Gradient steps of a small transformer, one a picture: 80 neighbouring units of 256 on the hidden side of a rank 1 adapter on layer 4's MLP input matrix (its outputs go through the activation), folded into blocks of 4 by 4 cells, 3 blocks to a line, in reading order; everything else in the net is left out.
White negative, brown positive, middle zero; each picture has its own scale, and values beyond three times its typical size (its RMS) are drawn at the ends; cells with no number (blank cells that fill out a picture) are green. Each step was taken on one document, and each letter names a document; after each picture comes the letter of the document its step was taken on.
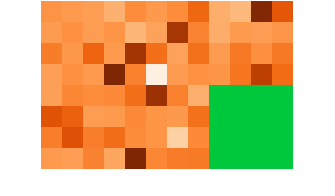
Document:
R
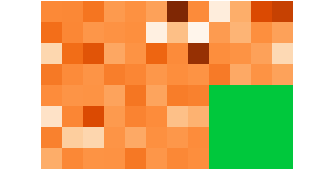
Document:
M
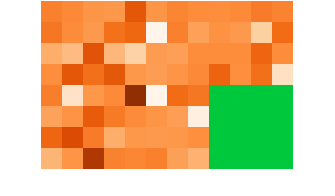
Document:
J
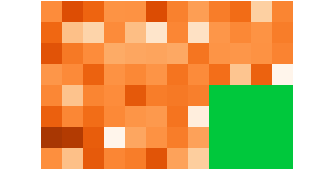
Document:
J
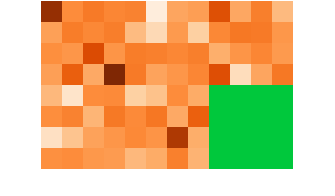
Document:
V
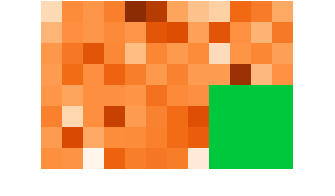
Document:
V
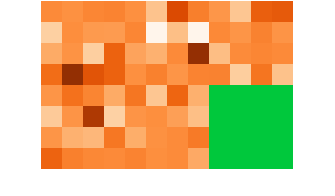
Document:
M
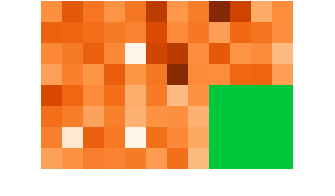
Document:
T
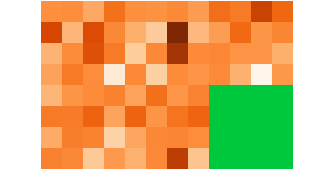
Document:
R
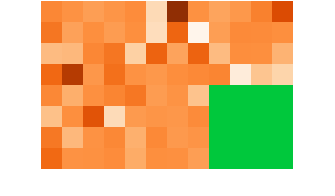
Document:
M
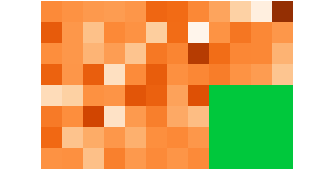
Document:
M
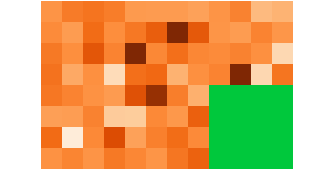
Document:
R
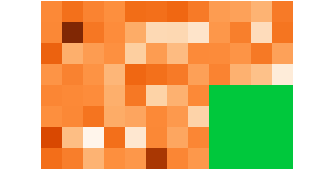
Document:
J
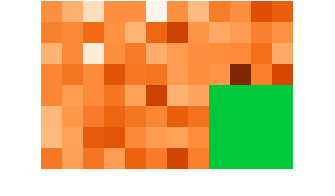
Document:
R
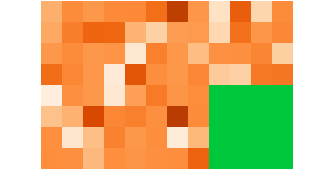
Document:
V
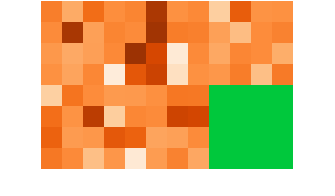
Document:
T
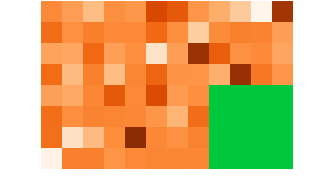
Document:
M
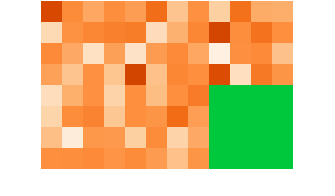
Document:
V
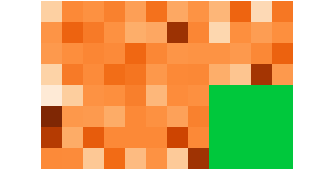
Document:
V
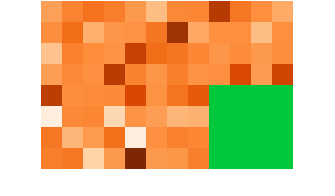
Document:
R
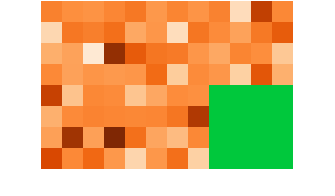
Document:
T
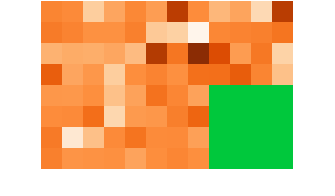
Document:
M
